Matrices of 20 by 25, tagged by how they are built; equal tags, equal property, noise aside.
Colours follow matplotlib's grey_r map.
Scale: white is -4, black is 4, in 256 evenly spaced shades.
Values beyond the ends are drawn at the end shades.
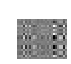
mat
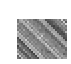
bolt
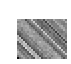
bolt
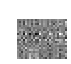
mat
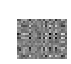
mat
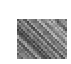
bolt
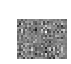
mat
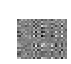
mat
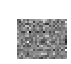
mat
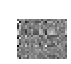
mat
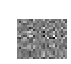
mat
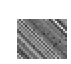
bolt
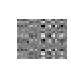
mat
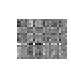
mat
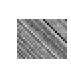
bolt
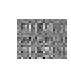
mat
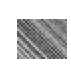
bolt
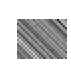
bolt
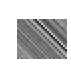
bolt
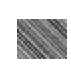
bolt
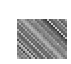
bolt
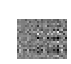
mat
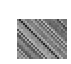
bolt
